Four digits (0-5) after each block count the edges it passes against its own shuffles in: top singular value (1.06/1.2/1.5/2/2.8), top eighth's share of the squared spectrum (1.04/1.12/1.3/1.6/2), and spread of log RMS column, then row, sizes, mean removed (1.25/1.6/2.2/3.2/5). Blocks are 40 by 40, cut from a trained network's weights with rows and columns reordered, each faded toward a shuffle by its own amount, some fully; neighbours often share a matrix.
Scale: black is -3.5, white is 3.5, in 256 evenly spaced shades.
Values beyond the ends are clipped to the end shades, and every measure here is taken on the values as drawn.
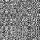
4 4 2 1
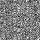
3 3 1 0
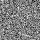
0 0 0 0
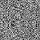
3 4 2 1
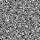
2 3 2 0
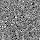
1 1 0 0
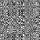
3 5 3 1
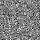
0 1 0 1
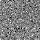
1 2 0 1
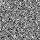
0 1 0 0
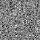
2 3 1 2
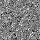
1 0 0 0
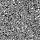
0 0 0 0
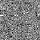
2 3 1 1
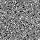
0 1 0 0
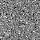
1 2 0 0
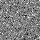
0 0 0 0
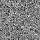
2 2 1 1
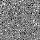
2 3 0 1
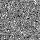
0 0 0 0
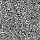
0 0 0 0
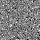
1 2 0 0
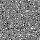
2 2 0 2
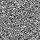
0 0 0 0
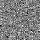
2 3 0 1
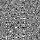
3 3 1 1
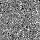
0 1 0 0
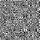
3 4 2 2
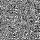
2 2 1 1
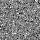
0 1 0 0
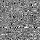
2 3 0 1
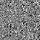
2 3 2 1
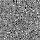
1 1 0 0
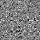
2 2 1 1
